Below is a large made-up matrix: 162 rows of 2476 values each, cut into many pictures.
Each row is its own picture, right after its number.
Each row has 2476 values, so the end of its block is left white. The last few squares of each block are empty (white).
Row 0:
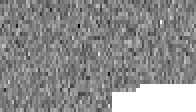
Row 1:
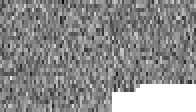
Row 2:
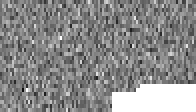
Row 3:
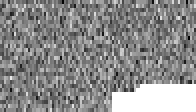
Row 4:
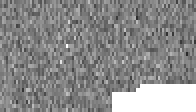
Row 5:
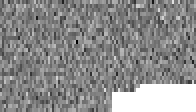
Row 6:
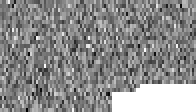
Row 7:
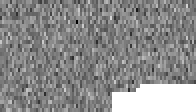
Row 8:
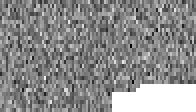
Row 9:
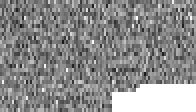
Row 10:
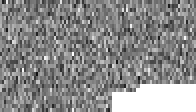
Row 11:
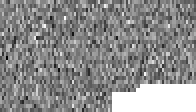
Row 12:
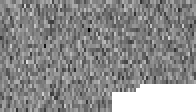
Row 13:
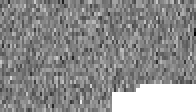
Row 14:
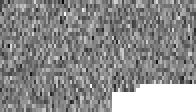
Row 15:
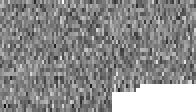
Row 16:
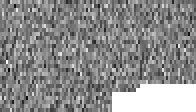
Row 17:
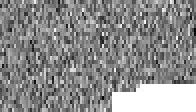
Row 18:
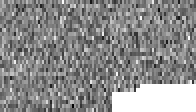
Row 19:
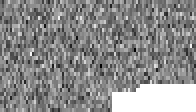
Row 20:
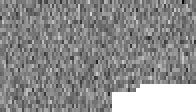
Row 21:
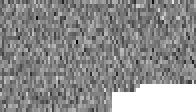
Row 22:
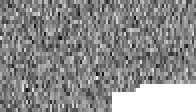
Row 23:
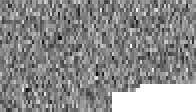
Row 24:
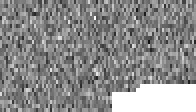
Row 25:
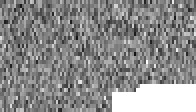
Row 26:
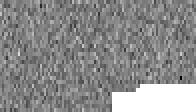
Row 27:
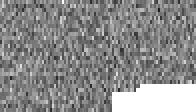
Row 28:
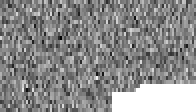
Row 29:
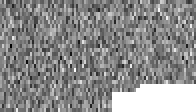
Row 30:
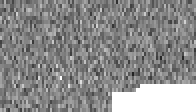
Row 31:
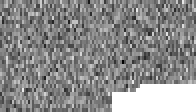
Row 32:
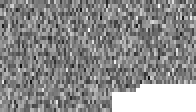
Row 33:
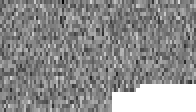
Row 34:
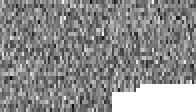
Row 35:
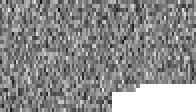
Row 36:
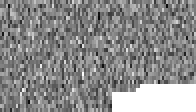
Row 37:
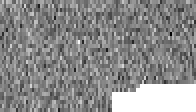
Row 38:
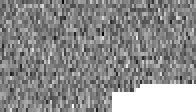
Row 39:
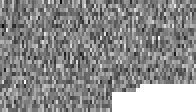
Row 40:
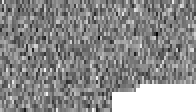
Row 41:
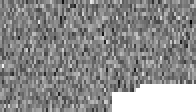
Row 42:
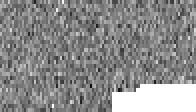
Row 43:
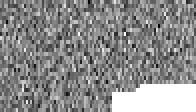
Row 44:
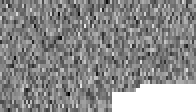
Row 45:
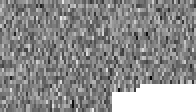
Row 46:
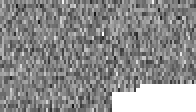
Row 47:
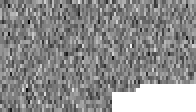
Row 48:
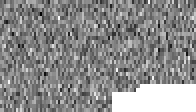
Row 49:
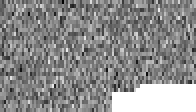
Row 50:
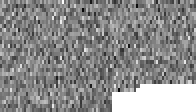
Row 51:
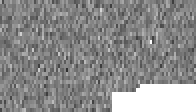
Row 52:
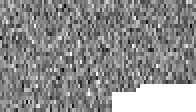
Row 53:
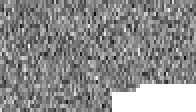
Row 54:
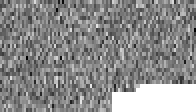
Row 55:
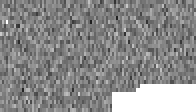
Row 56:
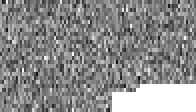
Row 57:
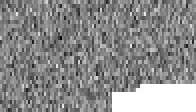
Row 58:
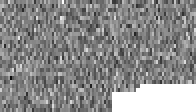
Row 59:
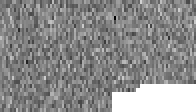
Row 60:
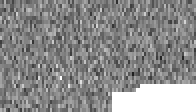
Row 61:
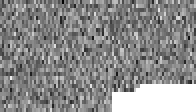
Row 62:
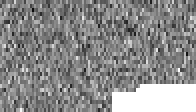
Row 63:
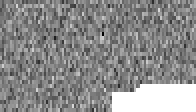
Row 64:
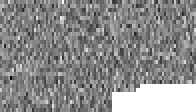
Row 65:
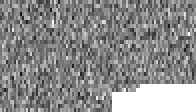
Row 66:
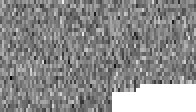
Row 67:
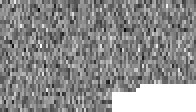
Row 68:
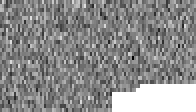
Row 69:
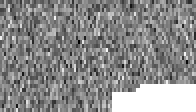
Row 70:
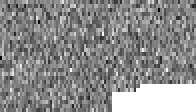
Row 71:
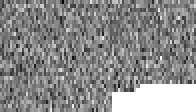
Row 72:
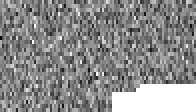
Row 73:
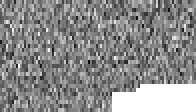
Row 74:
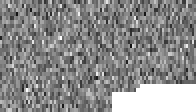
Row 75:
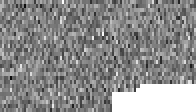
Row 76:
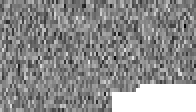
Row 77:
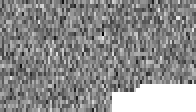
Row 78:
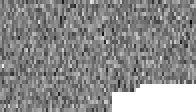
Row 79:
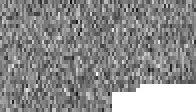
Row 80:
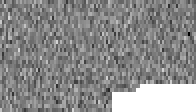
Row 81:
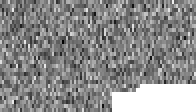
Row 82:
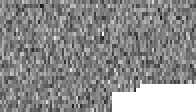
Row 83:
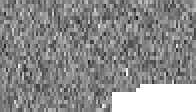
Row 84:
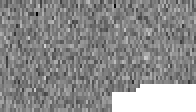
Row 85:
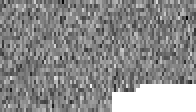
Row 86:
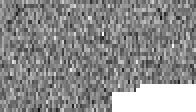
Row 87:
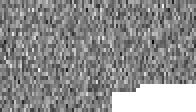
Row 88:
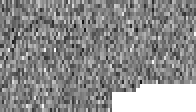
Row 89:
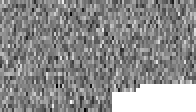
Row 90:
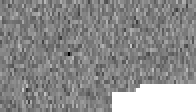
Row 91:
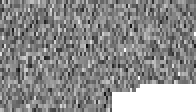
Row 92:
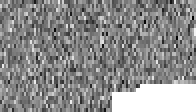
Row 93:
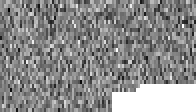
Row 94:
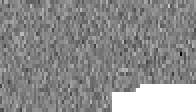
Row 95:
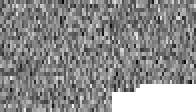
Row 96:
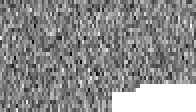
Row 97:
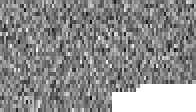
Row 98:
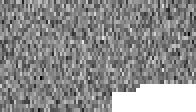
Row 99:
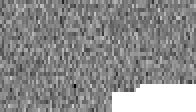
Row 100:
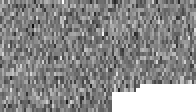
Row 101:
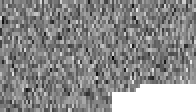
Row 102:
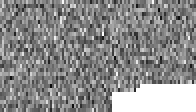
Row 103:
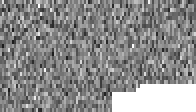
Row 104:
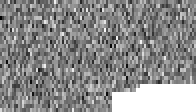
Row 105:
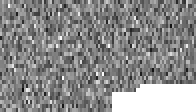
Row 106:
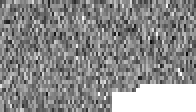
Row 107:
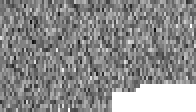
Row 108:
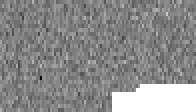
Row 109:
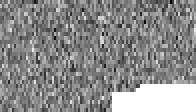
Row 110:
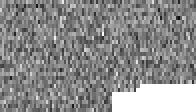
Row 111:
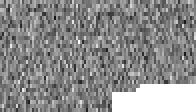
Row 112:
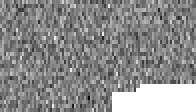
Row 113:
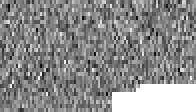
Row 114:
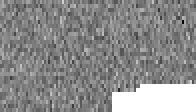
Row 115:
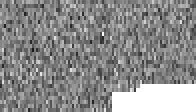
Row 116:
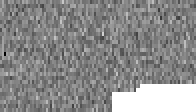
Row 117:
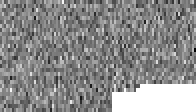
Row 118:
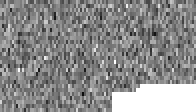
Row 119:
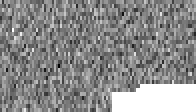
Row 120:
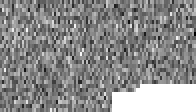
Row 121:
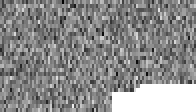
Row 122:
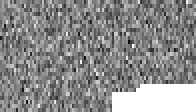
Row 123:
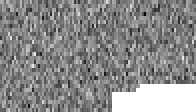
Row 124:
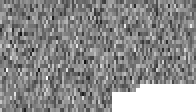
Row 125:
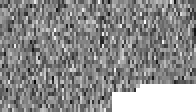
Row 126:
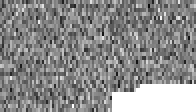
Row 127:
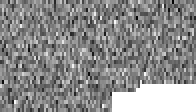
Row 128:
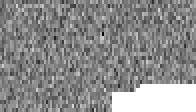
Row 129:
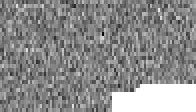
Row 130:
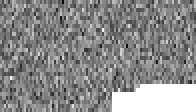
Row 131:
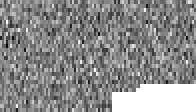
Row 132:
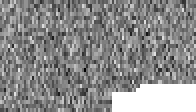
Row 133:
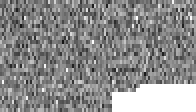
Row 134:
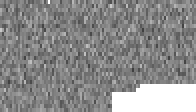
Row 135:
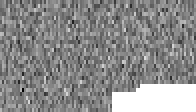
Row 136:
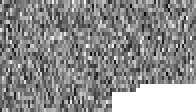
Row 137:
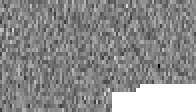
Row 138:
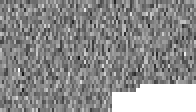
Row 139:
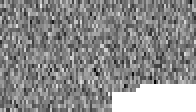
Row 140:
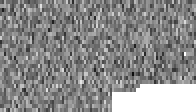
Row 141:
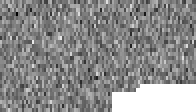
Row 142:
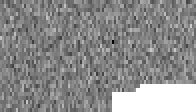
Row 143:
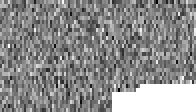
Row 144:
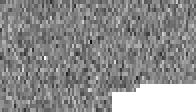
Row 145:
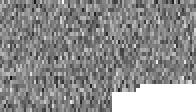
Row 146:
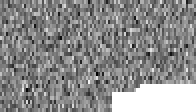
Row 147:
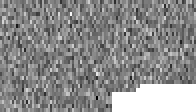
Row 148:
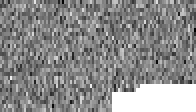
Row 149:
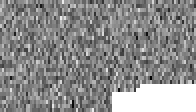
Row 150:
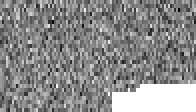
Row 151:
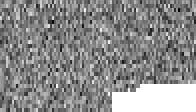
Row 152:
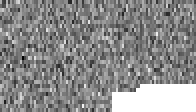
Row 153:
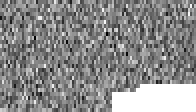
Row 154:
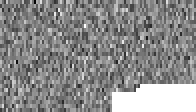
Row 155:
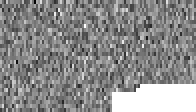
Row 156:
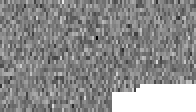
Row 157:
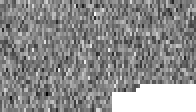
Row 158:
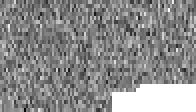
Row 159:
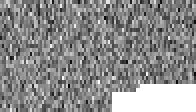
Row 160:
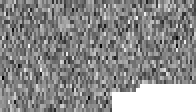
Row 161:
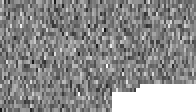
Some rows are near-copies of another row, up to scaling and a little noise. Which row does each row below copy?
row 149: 45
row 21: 5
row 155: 154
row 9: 133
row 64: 58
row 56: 10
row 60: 30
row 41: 78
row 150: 151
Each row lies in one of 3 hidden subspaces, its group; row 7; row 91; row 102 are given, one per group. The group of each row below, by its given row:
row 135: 7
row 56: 91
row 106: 91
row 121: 102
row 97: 7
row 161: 91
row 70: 102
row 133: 91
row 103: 91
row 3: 102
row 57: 7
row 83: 91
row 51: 91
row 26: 7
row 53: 91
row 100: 102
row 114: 102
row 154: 91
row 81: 91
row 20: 7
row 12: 7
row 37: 7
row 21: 102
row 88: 91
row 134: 91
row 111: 7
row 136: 91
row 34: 102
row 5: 102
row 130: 102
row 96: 7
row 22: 7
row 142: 7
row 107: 7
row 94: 91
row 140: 7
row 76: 91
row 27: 102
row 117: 102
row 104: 91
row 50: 102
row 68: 91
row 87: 91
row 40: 91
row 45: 102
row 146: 7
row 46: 102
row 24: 7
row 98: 91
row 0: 91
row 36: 7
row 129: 102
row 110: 102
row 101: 7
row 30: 7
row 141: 7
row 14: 102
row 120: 91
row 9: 91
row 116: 102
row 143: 102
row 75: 102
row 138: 7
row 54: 102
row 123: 7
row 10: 91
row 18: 102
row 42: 102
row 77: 102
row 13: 102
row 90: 7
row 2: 7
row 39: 91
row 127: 91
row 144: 91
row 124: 91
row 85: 102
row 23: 7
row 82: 102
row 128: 102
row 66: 102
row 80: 91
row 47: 7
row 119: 91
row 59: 7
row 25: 91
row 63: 102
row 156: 102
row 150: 7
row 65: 91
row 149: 102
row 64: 102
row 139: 7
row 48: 91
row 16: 91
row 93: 7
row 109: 102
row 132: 91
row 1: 102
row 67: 91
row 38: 102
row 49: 102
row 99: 102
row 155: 91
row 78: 102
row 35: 91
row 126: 102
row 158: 91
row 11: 91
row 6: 91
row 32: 91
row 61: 102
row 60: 7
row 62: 91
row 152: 91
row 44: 7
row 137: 91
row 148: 102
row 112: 102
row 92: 102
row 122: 7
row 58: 102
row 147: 7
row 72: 7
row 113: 91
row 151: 7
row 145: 102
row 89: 102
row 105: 7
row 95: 102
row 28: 7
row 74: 7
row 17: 102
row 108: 91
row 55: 7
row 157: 91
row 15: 102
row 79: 7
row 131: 7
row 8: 7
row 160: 91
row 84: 7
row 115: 102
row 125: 102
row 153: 91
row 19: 91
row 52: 7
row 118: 91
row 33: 102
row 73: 91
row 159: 7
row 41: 102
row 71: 102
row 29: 7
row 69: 7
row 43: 7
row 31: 7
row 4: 7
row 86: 102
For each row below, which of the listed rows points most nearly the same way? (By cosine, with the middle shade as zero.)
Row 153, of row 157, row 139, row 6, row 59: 6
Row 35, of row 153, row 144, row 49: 153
